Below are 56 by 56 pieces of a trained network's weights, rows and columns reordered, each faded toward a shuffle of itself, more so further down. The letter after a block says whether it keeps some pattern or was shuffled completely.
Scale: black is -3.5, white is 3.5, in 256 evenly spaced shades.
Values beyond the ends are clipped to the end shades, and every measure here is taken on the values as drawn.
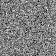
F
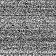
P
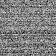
P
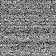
P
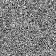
P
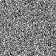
P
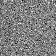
F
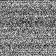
P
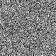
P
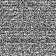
P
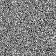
P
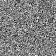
F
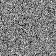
F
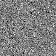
P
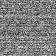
P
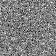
F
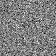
F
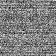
P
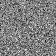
F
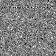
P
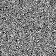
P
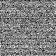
P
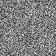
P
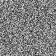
F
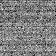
P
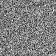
F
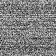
P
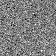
P
